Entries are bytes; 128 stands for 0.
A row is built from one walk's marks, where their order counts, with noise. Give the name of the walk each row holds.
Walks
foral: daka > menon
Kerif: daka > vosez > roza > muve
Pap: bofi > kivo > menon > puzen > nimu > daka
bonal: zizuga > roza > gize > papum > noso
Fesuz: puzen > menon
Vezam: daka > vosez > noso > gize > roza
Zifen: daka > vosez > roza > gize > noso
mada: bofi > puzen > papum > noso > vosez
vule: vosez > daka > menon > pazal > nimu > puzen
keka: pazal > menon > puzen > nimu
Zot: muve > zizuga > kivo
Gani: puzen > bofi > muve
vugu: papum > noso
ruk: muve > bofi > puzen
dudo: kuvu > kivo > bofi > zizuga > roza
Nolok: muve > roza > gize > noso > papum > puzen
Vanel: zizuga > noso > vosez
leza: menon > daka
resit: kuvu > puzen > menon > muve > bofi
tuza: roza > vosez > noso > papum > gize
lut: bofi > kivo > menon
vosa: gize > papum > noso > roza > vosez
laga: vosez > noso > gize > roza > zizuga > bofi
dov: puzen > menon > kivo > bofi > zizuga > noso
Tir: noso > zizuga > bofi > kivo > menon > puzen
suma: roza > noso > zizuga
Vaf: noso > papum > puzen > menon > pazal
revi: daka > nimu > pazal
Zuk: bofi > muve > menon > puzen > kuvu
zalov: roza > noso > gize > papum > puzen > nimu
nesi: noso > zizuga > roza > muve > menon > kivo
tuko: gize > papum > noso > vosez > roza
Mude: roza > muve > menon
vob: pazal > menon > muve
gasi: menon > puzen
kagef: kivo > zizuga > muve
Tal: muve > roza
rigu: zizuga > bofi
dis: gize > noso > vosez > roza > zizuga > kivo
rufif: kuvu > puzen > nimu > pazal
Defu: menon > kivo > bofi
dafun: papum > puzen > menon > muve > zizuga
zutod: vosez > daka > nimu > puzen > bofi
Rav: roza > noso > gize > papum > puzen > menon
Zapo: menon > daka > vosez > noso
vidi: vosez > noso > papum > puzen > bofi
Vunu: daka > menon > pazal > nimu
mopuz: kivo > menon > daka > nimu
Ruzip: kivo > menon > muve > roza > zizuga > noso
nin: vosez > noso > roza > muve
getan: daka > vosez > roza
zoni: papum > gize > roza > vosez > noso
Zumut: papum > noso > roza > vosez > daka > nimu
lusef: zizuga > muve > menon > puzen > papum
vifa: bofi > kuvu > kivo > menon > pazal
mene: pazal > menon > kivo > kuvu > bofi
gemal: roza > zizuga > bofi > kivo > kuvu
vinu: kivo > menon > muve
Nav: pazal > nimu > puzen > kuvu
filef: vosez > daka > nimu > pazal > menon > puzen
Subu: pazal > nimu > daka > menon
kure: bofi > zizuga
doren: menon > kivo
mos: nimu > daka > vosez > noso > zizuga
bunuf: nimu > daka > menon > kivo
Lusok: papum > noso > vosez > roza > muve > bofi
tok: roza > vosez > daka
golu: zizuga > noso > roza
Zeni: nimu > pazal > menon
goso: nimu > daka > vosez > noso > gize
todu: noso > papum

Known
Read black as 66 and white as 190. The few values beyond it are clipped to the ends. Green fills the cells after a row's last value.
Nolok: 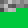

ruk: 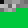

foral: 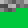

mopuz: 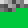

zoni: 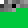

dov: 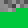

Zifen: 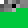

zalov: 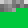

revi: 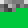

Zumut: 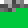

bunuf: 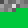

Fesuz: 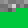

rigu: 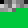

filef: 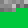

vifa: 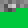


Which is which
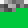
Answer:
Vunu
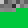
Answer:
Ruzip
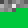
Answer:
doren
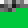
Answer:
tok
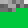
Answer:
keka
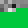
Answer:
todu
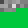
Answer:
Tir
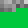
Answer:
vule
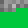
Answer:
gasi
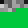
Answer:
laga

